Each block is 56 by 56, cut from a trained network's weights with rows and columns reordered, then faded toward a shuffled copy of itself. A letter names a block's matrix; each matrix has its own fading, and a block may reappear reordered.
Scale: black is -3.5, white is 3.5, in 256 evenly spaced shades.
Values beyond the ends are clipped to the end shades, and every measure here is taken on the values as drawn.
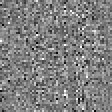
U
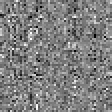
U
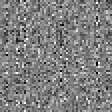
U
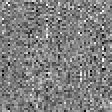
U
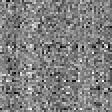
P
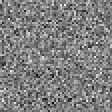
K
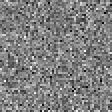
K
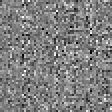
U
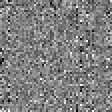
U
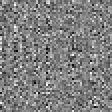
U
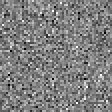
K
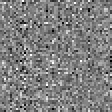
U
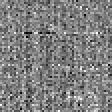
P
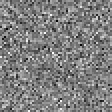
K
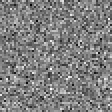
K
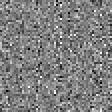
U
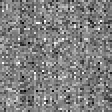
P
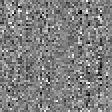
U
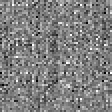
P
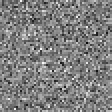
K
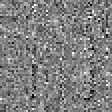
U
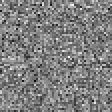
K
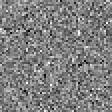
K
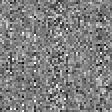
U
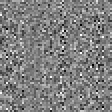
U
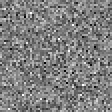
K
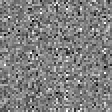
U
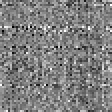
P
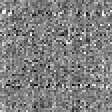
P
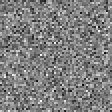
K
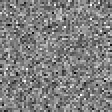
K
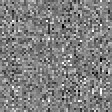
U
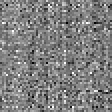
P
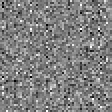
U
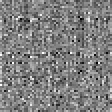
P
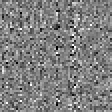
U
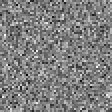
K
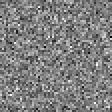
K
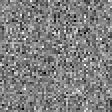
K
